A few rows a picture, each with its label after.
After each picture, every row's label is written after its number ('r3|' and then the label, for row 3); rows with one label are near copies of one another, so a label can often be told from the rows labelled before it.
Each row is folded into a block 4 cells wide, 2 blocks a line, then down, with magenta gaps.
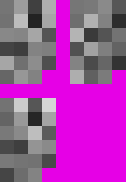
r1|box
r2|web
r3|box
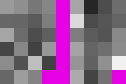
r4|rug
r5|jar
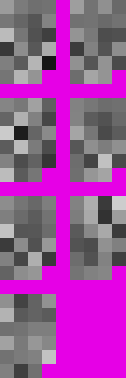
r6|rug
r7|rug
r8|web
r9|rug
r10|rug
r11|box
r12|jar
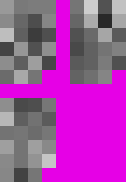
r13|rug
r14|box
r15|jar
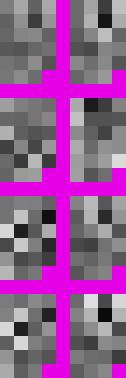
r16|box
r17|box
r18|rug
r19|jar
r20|web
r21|box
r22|web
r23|box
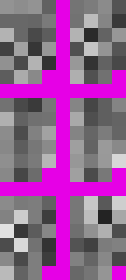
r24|rug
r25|web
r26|jar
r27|jar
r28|web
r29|box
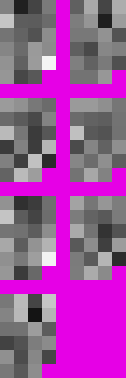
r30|jar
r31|box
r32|rug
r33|rug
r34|jar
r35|rug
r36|box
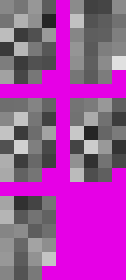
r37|web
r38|jar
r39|web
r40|web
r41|jar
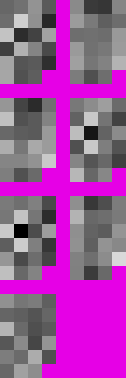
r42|web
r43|jar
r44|jar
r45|web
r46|web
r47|jar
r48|rug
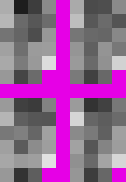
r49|jar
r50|jar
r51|jar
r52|jar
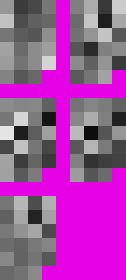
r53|jar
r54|box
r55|web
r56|web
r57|box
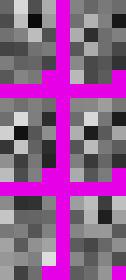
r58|box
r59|web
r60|web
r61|web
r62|jar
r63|box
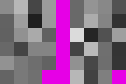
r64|box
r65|web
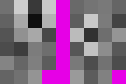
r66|box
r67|web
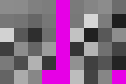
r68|rug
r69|web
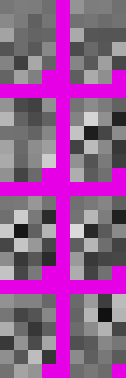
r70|rug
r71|rug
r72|jar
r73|web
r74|web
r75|web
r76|rug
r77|box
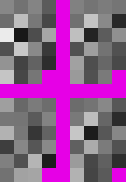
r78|web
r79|web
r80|rug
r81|web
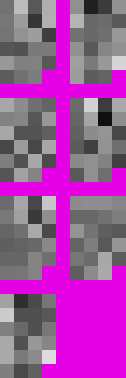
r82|box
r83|jar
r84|rug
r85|box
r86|box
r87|rug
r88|jar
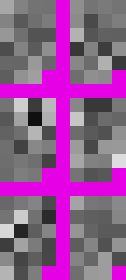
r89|rug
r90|rug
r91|box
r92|jar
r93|web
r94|rug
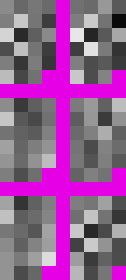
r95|web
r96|web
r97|jar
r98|box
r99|jar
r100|web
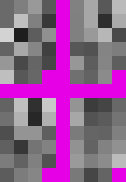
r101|web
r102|box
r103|box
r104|jar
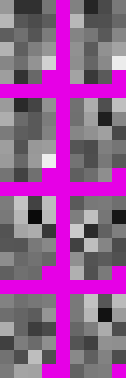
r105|jar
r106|jar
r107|jar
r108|box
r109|box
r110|web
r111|rug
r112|box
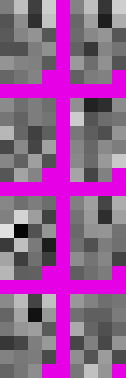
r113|box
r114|box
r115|rug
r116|jar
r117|web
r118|box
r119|box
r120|rug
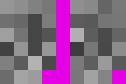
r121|rug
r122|rug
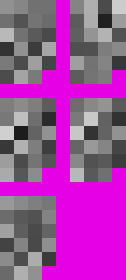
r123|rug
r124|box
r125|web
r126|web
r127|rug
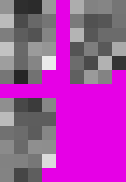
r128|jar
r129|rug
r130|jar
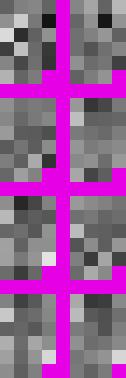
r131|web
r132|box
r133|rug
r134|jar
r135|jar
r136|rug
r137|jar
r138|jar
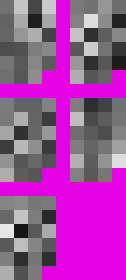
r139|box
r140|web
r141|web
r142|jar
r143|web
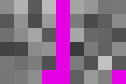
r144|box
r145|rug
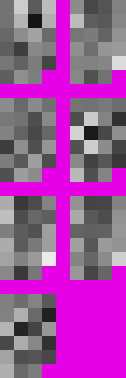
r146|box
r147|jar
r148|rug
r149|web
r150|jar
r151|jar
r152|web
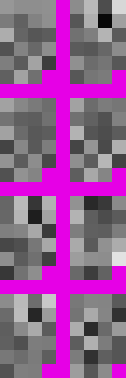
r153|rug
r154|box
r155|rug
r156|rug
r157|box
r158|jar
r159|box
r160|web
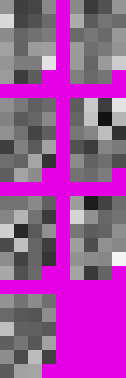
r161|jar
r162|jar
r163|rug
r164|box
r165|web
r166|jar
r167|rug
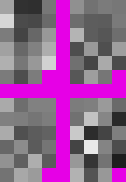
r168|jar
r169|rug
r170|rug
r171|web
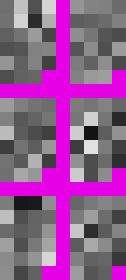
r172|box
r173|rug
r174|rug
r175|web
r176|jar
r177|web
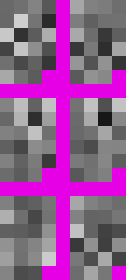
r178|web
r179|rug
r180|box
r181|box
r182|jar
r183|rug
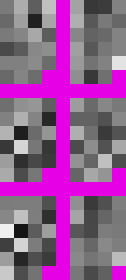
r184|box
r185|jar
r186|web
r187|rug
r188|web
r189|jar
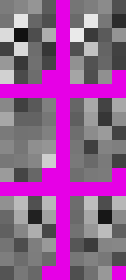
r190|web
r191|web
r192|jar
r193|box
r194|box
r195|box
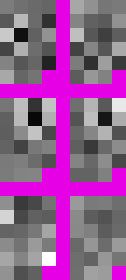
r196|web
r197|rug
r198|box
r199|box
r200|jar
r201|rug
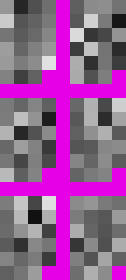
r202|jar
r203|web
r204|web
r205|box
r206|box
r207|rug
